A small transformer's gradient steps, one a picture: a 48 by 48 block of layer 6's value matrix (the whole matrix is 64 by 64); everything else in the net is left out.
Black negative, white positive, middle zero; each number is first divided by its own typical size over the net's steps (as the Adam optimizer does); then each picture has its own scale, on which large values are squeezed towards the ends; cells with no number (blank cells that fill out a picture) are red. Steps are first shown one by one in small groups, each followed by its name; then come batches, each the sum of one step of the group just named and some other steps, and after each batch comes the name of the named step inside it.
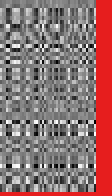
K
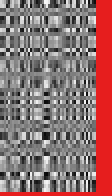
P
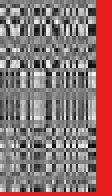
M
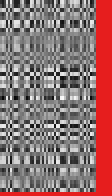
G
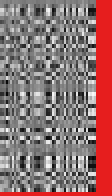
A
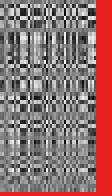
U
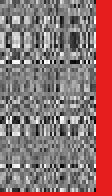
K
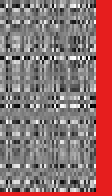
K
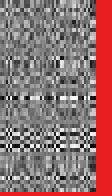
A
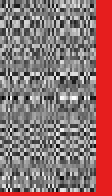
G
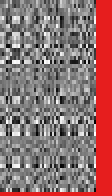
K
